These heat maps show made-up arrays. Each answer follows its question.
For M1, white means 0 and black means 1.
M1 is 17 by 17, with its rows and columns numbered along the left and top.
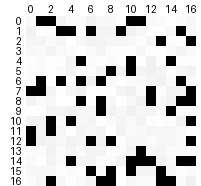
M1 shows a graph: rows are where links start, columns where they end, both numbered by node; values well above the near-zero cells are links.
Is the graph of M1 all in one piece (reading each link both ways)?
yes
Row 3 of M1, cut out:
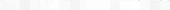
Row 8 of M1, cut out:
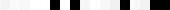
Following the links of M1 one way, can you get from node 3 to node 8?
no
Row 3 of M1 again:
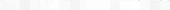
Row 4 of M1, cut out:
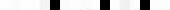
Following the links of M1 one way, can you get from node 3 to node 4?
no
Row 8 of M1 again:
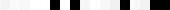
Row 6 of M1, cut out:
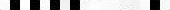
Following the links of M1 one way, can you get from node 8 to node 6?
yes
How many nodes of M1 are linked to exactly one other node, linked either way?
0
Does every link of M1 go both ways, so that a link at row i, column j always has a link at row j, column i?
no
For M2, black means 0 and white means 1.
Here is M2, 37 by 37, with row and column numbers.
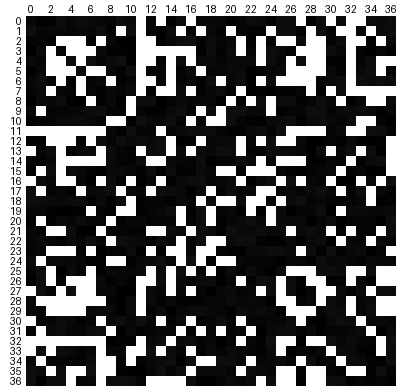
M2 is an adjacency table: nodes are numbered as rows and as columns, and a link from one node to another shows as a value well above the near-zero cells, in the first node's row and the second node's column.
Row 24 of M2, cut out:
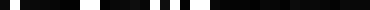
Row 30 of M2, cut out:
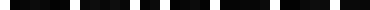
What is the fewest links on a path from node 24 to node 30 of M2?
4
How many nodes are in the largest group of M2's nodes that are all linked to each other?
8
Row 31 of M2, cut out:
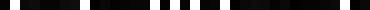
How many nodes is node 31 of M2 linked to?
7
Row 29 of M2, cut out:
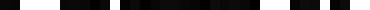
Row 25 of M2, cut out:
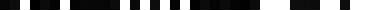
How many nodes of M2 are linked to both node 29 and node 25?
7
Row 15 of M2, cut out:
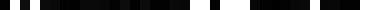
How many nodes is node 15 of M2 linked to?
9
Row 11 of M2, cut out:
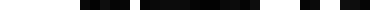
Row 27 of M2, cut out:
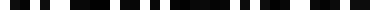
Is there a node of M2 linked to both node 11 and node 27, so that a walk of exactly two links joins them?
yes
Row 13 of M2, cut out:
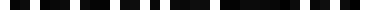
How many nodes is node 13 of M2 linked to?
10
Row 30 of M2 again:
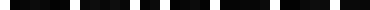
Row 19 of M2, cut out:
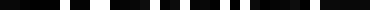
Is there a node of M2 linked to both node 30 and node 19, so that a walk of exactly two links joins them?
no
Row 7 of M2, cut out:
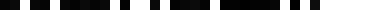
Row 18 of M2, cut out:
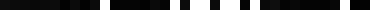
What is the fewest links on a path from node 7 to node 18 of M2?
2
